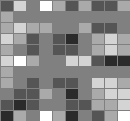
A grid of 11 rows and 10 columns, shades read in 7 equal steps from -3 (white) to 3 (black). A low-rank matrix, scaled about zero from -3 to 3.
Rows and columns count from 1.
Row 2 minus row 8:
0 0 -1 0 -1 -1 0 2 2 1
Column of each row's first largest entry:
1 2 8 6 3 9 2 3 6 2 1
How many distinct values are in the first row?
5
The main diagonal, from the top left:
1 0 -1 0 1 -2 0 -2 -2 -2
